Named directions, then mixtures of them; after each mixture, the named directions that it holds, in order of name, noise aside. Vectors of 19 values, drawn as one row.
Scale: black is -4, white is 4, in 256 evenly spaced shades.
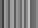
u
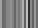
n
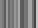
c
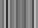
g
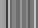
c, g, u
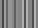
g, n, u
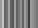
u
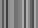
g, n, u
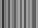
c, n, u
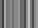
c, g, u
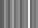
n, u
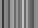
n, u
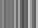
c, g, n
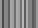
c, n, u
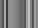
g, u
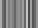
c, n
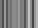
c, g, u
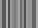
c, n, u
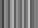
u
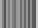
c, n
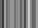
c, g, u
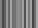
c, n, u
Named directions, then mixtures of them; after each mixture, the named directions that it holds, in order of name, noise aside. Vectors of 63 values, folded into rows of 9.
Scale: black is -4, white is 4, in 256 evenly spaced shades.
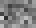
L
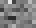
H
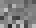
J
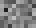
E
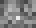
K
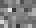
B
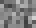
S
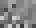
J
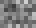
J, K, S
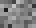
E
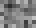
L, S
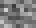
B, E, K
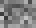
L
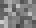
B, E, L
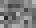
L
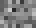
B, H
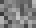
K, L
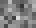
H, K, L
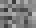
E, H, S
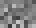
J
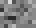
H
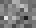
H, L, S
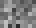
B, J, S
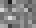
H, J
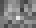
K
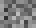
E, L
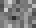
E, H, S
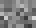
B, L, S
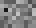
E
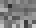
J, L, S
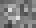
E, K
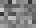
H, L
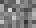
B, E, S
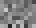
J
